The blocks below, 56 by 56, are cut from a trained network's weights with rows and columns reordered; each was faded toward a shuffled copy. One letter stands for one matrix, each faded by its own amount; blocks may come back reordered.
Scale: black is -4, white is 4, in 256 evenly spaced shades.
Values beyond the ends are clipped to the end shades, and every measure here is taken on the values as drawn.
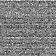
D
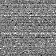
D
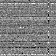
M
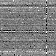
M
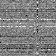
M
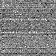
D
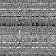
M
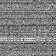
M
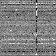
M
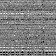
M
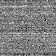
D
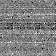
D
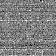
D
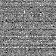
D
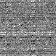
D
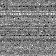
D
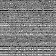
M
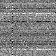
M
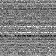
M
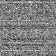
D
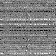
M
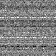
M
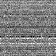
M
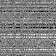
M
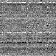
M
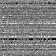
M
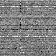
M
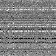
M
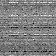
M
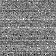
D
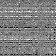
M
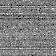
D
